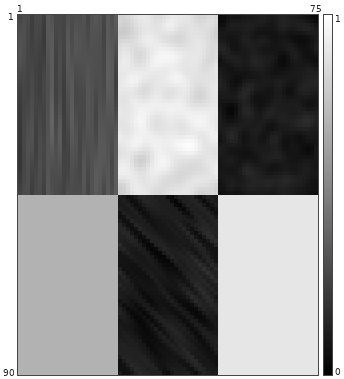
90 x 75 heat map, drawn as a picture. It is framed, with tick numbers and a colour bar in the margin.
It is made of 2 by 3 panels. Panel 1,1: low, streaked downward, faint in contrast. Panel 1,2: very high, blotchy, faint in contrast. Panel 1,3: very low, blotchy, faint in contrast. Panel 2,1: high, flat. Panel 2,2: very low, slanting down to the right, faint in contrast. Panel 2,3: very high, flat.
